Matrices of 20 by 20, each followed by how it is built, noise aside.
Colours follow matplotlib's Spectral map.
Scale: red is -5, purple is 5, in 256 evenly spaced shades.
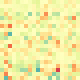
low rank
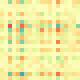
low rank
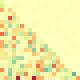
lower triangular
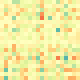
low rank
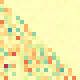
lower triangular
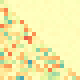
lower triangular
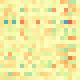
low rank
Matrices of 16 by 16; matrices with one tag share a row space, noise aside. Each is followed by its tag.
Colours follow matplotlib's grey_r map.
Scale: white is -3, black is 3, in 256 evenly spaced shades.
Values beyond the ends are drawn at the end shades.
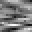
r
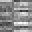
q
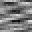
r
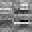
q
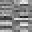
q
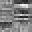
q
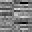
q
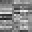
q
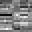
q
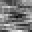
r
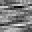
r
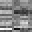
q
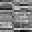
q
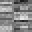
q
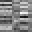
q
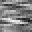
r
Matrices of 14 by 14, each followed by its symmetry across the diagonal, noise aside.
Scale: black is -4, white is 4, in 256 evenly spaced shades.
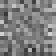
antisymmetric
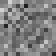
symmetric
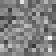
neither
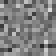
antisymmetric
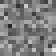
neither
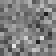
antisymmetric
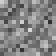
symmetric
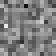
antisymmetric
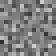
antisymmetric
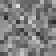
antisymmetric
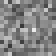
neither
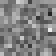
neither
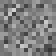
symmetric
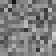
neither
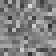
neither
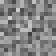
symmetric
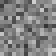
symmetric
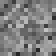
symmetric
